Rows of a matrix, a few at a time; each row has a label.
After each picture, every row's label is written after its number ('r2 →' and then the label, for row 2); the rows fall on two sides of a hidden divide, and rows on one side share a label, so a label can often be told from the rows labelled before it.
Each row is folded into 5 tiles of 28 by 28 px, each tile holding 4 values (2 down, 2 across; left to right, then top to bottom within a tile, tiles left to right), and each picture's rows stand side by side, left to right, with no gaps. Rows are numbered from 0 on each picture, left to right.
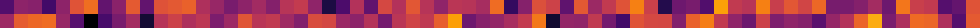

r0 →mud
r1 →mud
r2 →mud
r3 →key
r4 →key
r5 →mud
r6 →key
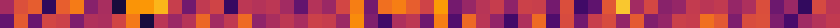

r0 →mud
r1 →mud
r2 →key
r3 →mud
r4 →key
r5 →mud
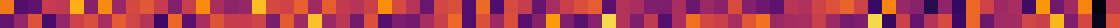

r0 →key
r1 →key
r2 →key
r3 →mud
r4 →mud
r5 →mud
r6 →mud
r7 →mud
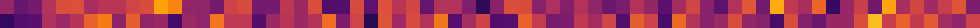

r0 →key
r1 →mud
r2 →mud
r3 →mud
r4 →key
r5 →key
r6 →key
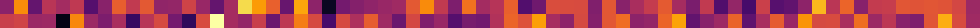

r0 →key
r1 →key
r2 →mud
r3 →key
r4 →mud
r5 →key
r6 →key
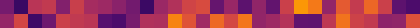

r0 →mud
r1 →key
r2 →mud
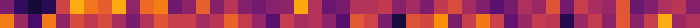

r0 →key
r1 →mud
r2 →mud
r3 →mud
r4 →mud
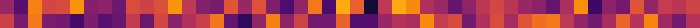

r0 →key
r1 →mud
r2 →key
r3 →key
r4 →mud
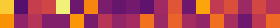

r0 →key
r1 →key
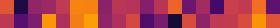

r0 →key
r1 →mud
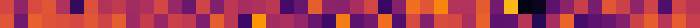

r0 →key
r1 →key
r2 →mud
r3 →mud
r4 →key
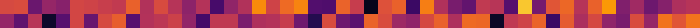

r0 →key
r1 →key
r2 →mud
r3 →mud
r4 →key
